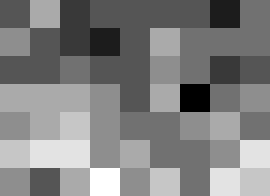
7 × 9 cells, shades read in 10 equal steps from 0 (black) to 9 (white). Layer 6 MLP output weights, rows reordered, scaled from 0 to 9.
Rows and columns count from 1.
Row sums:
28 32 30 41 46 55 54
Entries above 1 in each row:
8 8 9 8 9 9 9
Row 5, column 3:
7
